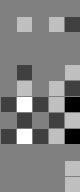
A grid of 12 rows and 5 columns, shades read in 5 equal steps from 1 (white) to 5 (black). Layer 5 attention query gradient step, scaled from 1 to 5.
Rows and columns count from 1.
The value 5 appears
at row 7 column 5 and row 9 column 5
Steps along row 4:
same same same same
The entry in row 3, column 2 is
3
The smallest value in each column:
3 1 3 2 2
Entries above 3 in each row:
0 1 0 0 1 1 3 2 3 0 0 0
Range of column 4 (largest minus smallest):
2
